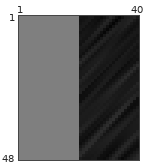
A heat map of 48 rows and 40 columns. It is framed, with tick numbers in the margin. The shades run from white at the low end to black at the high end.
It is made of 1 by 2 panels. Panel 1,1: middling, flat. Panel 1,2: very high, slanting up to the right, faint in contrast.
